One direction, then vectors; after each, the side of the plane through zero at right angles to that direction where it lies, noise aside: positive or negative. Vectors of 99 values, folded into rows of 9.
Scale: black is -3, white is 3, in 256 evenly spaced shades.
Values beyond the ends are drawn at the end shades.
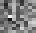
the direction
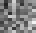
positive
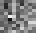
positive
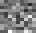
positive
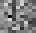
negative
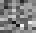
positive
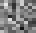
negative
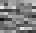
positive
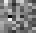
negative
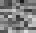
positive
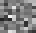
positive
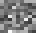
positive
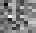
positive
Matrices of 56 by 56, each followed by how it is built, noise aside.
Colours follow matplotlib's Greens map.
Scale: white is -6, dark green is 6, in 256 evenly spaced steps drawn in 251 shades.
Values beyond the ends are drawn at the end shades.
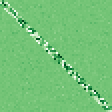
banded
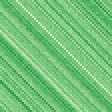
Toeplitz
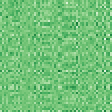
low rank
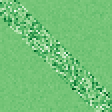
banded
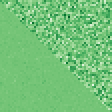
upper triangular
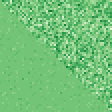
upper triangular
